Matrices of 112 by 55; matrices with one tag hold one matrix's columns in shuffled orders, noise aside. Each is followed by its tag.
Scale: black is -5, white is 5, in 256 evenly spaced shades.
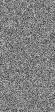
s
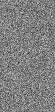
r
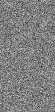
r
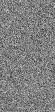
s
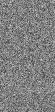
s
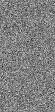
r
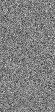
s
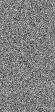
s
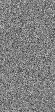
s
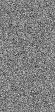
r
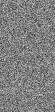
s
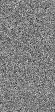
s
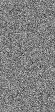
r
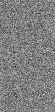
r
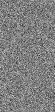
r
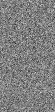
s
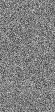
s
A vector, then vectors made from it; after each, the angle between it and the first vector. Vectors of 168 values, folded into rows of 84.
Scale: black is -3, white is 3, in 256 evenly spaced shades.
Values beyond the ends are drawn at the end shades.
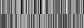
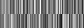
partly opposed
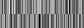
orthogonal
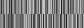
partly aligned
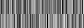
partly opposed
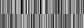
nearly parallel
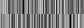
orthogonal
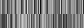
nearly parallel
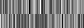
partly opposed
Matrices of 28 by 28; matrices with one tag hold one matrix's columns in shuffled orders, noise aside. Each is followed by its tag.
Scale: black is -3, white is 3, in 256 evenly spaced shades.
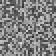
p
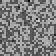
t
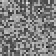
p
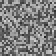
t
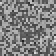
t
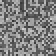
p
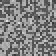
p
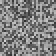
p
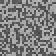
t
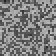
t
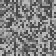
p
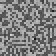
t
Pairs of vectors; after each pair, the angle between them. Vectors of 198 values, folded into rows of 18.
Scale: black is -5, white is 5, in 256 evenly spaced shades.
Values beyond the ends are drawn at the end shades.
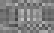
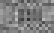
nearly opposite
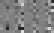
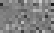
partly opposed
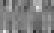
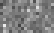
partly aligned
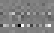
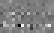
nearly parallel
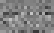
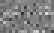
nearly opposite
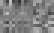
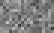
partly opposed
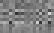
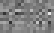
nearly parallel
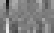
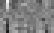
nearly opposite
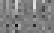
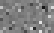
orthogonal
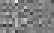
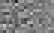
nearly opposite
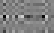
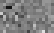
partly opposed
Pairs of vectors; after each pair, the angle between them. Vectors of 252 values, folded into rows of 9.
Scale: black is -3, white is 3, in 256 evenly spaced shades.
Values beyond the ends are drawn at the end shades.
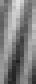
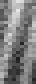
nearly parallel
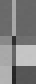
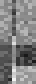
nearly opposite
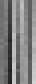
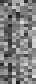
partly aligned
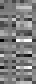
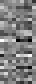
nearly opposite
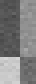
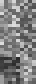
partly opposed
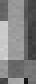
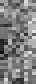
partly opposed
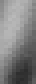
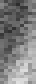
nearly opposite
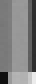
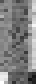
nearly opposite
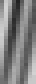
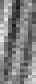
nearly parallel
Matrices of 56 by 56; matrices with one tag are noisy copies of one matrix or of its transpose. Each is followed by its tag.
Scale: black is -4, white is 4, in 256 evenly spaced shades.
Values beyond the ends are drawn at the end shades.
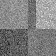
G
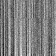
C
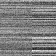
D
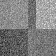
G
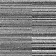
D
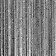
C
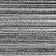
C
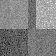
G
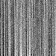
C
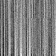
C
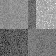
G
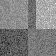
G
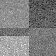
G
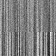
D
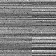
D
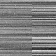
D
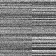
D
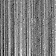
C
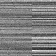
D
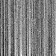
C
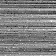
C
